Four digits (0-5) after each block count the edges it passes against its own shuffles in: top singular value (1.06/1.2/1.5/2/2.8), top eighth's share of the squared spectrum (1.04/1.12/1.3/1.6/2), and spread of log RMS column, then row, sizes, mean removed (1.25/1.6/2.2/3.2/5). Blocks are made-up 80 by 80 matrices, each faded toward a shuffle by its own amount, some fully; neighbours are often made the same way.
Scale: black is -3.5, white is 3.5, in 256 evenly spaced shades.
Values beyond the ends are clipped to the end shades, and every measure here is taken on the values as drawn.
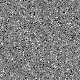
0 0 0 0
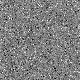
1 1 0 0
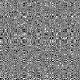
5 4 3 3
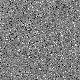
2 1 0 0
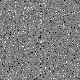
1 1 1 0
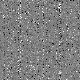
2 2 2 0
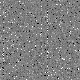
2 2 1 0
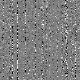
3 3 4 0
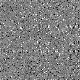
3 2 1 1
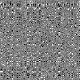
4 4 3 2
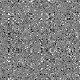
4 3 2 2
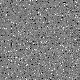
2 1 0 0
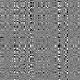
5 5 4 3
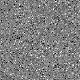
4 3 1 1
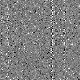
4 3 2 1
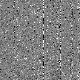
3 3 3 0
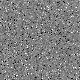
0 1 0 0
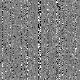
2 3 4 0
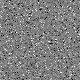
0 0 0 0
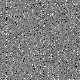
2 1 2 0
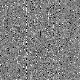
2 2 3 0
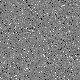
0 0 0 0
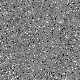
0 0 1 0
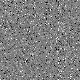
1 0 1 0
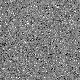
2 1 0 0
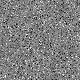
0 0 0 0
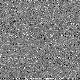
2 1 0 2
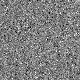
1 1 0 0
